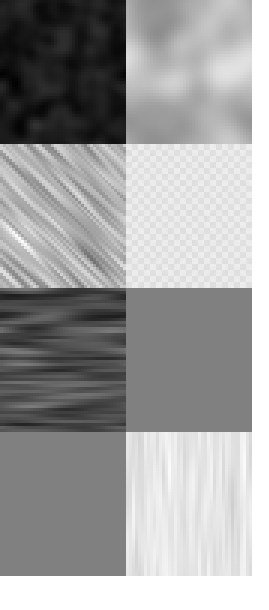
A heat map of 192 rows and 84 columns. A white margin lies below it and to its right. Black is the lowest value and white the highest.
The table splits into 4 rows of 2 panels. Panel 1,1: very low, blotchy, faint in contrast. Panel 1,2: high, smooth. Panel 2,1: high, slanting down to the right. Panel 2,2: very high, checkered, faint in contrast. Panel 3,1: low, streaked across. Panel 3,2: middling, flat. Panel 4,1: middling, flat. Panel 4,2: very high, streaked downward, faint in contrast.
